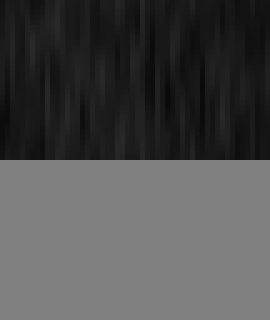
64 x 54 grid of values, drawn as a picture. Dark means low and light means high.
The table splits into 2 rows of 1 panel. Panel 1,1: very low, streaked downward, faint in contrast. Panel 2,1: middling, flat.
